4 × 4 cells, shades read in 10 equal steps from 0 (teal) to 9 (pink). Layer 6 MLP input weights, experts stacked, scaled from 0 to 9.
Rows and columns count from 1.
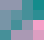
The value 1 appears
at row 2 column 4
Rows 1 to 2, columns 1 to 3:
5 5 2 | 4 3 2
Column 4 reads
0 1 9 8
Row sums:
12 10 20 22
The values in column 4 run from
0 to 9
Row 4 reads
2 6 6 8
